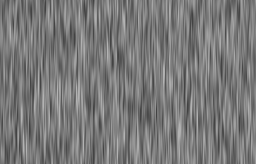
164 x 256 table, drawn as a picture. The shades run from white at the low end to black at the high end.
Grain: streaks running down. Histogram: bell-shaped. Average level on the scale: 50%. Slope: none.
